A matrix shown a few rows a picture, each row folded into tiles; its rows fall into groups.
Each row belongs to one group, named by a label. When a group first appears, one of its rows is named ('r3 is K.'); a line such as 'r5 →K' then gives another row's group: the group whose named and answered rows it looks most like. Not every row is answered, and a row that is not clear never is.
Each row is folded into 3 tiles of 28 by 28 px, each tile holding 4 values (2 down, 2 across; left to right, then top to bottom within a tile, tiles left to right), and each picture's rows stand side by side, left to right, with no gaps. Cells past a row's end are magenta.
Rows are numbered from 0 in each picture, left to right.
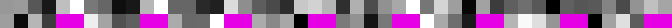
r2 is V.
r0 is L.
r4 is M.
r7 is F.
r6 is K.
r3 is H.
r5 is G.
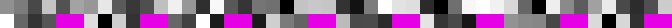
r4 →H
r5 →H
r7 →L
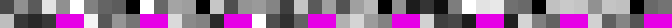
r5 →H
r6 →F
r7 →G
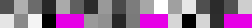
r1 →M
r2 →L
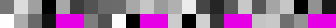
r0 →G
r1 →H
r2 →L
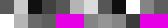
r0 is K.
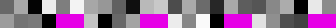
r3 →G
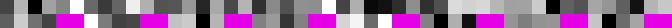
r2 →M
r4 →K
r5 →H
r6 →G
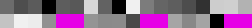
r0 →K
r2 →H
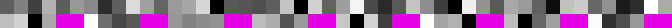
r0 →M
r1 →H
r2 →G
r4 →L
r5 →H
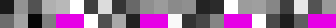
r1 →L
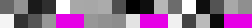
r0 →V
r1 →K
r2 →L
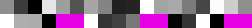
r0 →H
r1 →V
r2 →F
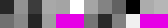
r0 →M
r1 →V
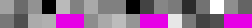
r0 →V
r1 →K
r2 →H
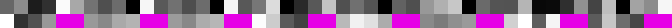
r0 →V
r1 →V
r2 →V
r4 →K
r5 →G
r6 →K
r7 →M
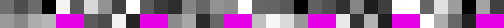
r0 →V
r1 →F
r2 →M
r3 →K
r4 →L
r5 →G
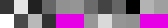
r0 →L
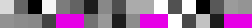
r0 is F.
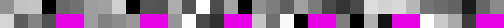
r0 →G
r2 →G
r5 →K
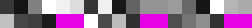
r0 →H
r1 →L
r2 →F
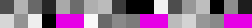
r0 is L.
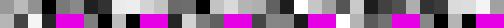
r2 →F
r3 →F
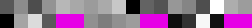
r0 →F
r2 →F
